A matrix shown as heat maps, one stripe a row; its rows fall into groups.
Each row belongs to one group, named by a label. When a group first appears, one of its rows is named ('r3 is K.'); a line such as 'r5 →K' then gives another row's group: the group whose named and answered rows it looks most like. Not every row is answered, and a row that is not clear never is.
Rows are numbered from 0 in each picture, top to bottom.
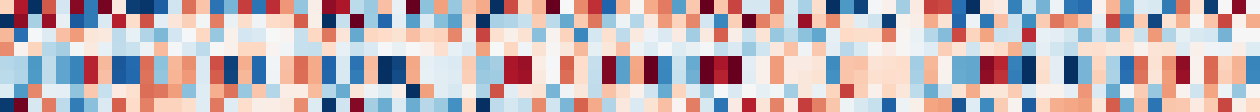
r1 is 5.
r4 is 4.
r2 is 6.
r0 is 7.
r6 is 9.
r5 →4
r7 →5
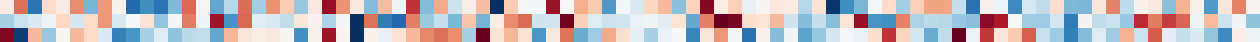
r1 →4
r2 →6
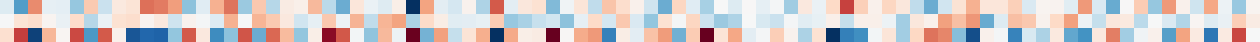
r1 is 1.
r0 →9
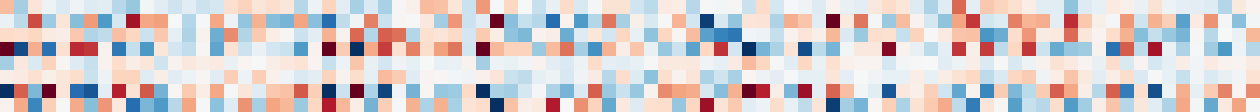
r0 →6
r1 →9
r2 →1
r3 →6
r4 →5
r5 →1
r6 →5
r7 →7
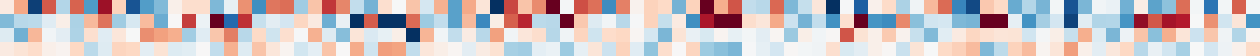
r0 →7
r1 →4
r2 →9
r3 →1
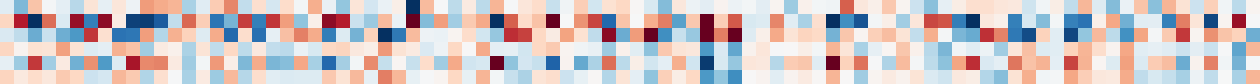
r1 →7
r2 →4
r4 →9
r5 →1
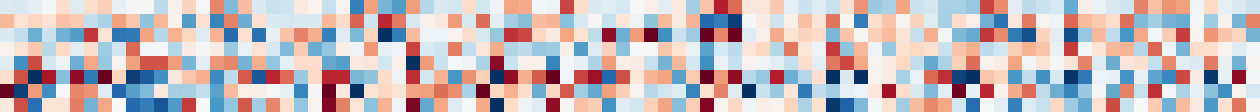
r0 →4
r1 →1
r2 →4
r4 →9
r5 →7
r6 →6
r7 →7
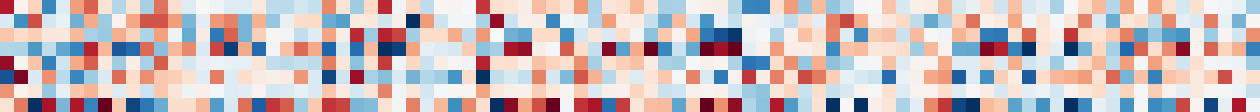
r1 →9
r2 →1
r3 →4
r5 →5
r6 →6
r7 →7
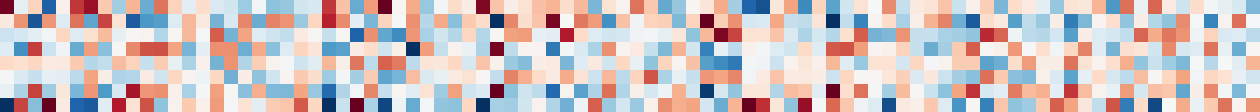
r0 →6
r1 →7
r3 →9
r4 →1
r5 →4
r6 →9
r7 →5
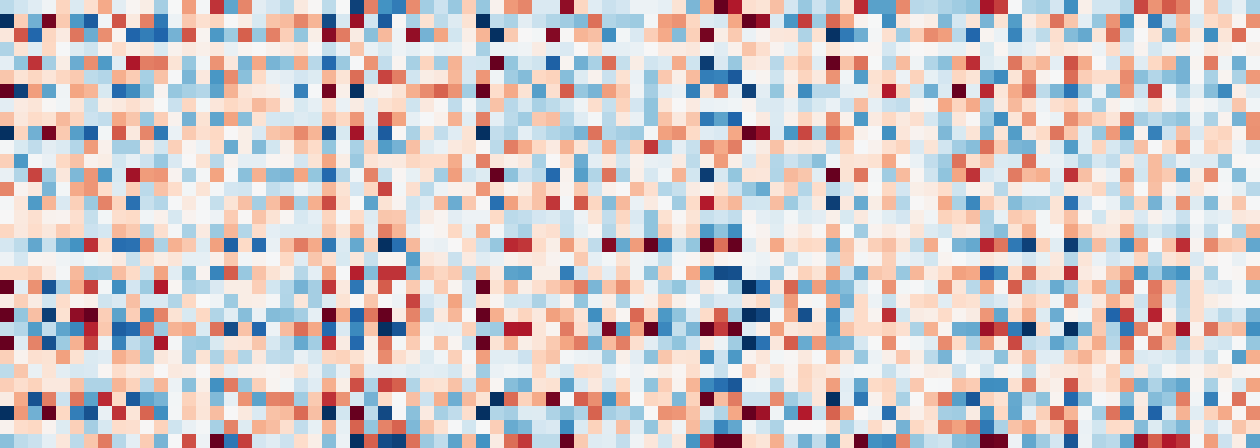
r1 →5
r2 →7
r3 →5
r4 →9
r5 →1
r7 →1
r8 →1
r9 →5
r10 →4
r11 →6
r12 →9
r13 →6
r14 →7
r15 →1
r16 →1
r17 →4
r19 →1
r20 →6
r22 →6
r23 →4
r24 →6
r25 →1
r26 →5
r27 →1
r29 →5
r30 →1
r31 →4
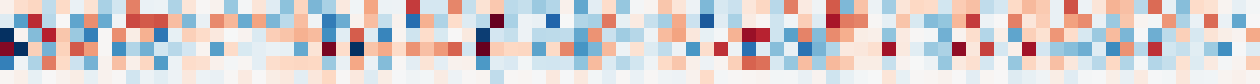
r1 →9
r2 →5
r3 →6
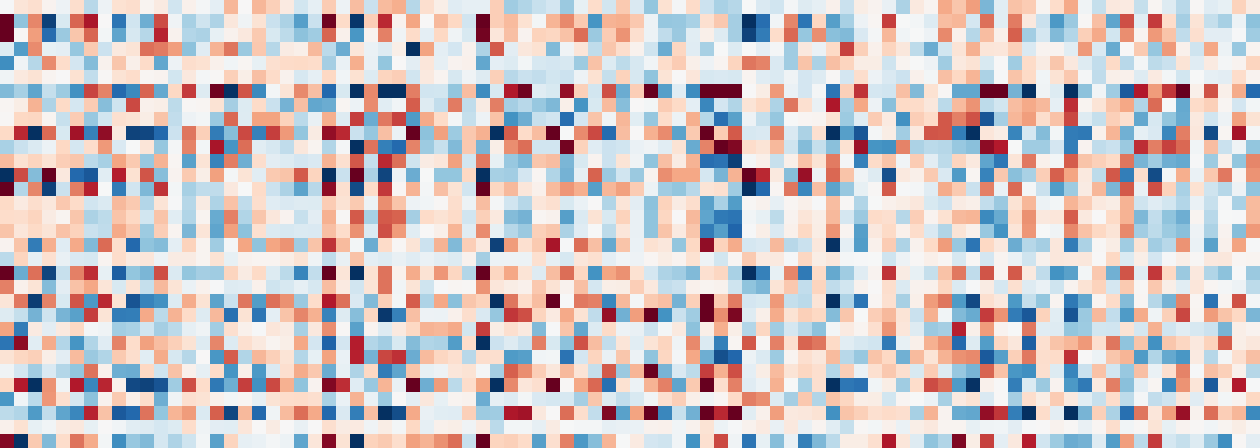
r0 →1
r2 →6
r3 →9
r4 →5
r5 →1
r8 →1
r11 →1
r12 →5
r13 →6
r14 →1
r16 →1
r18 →5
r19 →6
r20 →6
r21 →7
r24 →5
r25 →1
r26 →4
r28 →5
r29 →4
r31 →6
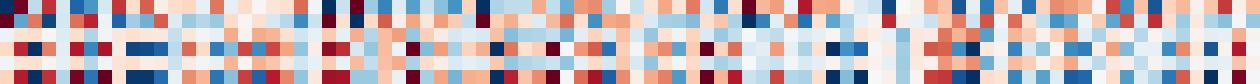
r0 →5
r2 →1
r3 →7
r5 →7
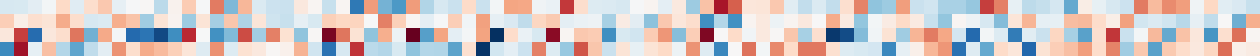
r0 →4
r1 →1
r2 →7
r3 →5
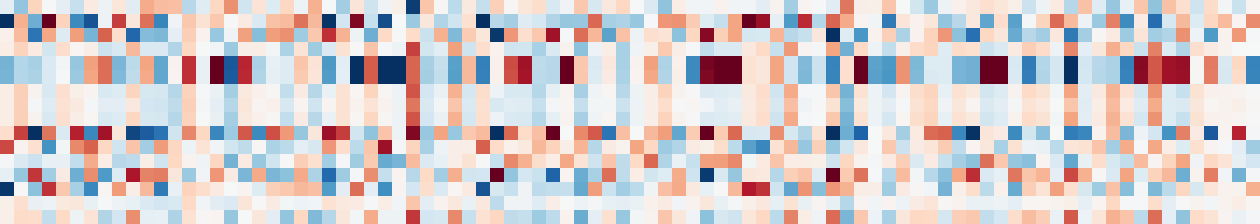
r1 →5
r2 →7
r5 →4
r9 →7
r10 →6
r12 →9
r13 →5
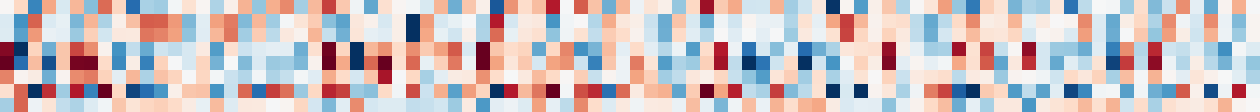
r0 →7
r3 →6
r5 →6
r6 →7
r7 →5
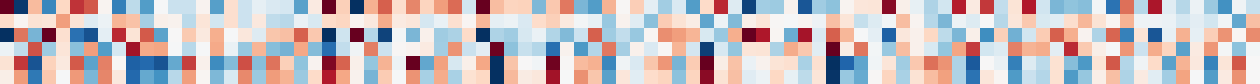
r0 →6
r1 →1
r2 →5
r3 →9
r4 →7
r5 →7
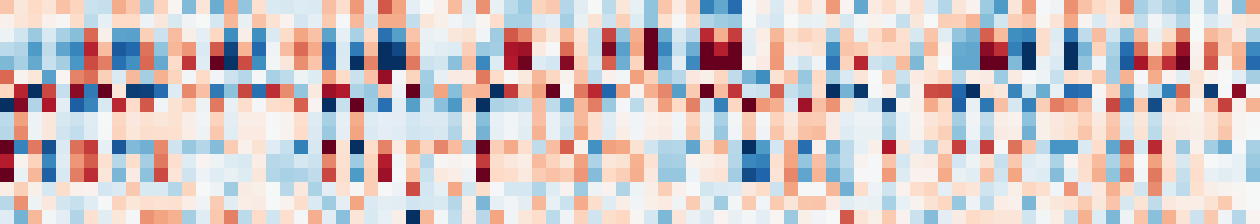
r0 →1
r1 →1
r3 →4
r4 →4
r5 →6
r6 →7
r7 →5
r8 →5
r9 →5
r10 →6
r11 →6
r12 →6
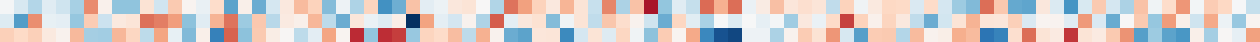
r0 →4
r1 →9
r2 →1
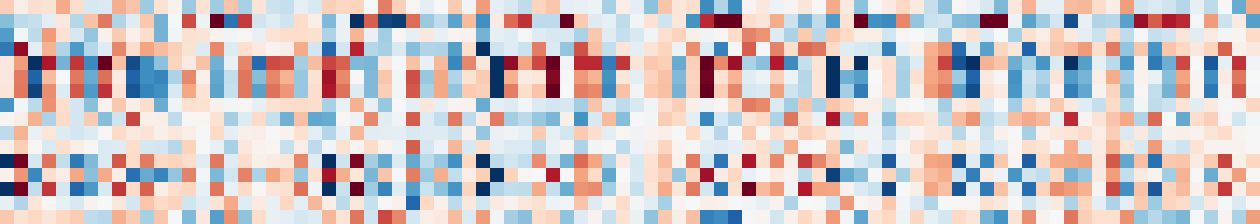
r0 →1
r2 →5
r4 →7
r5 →7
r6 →7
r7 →5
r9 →5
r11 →5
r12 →7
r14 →9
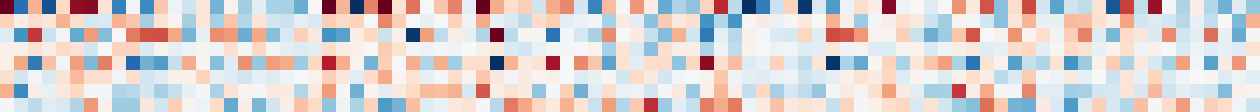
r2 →9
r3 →1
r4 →7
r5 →6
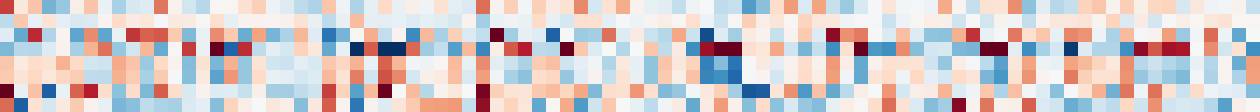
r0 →6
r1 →5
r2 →9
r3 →4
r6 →6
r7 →6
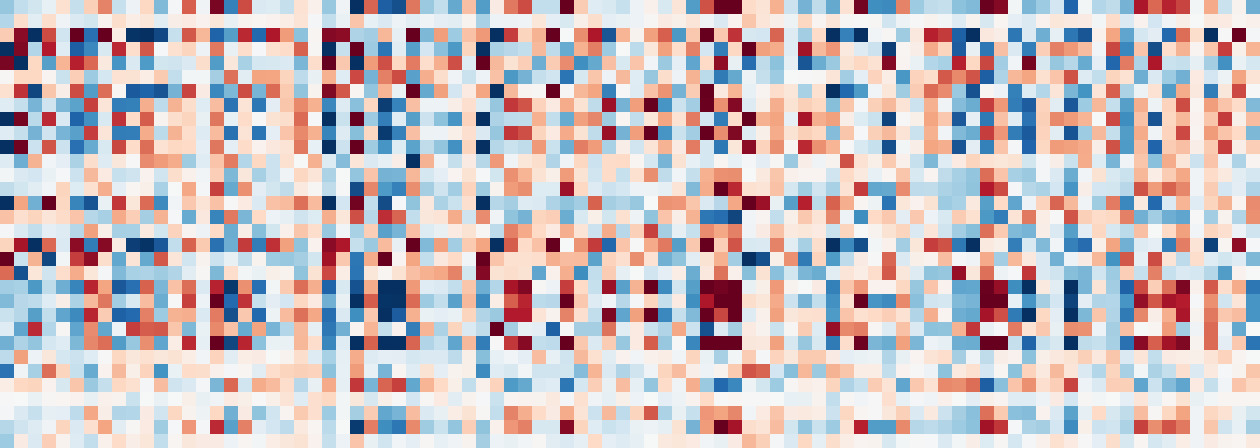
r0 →4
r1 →5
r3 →5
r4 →6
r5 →1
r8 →5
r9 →4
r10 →5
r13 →4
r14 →5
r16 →4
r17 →7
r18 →6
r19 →6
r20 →4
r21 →4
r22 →4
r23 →9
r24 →4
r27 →1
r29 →4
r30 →4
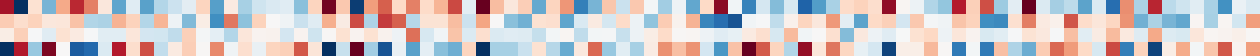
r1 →1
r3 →5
